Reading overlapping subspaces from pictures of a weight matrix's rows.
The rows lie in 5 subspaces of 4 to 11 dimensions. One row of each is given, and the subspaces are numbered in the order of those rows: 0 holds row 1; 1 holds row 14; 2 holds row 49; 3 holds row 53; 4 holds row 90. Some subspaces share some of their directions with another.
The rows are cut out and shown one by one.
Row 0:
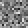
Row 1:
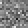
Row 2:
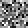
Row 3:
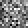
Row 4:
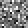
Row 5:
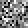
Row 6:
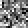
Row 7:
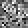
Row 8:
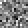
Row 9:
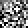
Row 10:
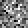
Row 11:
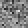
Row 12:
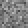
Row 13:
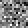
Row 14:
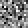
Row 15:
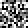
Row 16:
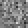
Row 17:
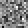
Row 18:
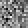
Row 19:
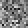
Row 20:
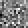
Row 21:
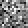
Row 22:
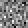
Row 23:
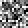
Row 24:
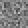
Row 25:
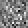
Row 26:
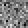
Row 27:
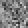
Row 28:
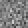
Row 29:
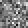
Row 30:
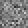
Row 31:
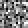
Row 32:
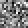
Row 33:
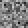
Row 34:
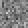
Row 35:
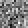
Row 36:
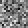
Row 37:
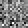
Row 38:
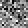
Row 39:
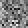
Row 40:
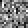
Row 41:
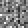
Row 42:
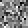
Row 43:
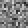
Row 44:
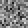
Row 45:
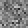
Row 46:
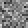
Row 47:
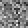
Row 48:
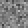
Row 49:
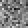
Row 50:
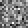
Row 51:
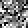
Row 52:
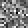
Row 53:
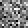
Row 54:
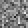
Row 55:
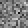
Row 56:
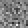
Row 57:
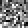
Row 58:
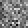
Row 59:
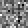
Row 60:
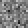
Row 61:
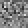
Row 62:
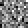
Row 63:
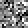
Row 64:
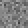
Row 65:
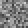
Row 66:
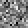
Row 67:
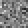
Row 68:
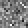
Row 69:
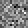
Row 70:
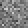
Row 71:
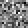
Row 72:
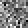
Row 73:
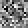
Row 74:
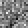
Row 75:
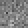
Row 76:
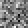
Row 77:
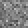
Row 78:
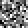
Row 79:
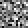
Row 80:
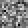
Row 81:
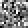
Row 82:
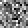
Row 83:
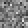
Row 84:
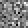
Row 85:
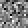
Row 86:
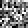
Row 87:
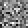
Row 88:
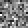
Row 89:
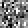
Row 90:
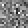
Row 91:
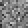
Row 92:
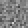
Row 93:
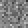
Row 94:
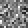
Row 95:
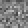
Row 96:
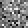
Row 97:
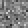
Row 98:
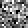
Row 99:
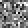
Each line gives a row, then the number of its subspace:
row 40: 4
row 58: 3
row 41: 4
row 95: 0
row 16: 1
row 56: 1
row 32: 0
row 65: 0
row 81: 0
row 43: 3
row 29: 1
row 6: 0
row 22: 1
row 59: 4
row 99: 1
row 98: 3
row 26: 0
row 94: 0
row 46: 1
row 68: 1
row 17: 3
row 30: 2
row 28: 1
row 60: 4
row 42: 1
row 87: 1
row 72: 0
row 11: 3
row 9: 1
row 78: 0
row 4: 3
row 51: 1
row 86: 0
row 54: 0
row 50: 1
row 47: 3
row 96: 3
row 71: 2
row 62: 1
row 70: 3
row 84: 3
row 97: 0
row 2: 4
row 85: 1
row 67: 0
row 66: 1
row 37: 0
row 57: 0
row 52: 4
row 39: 3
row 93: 1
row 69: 2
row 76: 0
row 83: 1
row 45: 2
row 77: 0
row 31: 0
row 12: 2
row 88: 0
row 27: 1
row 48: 0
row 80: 0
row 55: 4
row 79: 4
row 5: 1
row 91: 1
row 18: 1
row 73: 2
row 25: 1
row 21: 2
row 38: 3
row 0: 1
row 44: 0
